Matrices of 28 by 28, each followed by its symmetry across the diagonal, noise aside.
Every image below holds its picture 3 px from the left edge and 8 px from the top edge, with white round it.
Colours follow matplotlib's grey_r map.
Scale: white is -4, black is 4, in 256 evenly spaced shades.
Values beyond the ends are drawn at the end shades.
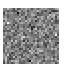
antisymmetric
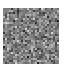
antisymmetric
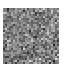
antisymmetric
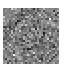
symmetric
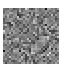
symmetric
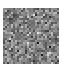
symmetric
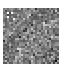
symmetric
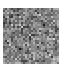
symmetric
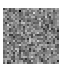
neither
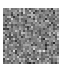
antisymmetric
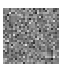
antisymmetric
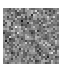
antisymmetric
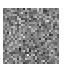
neither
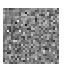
antisymmetric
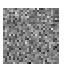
neither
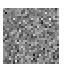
neither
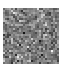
neither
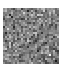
symmetric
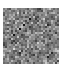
symmetric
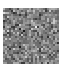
neither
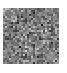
symmetric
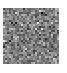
neither
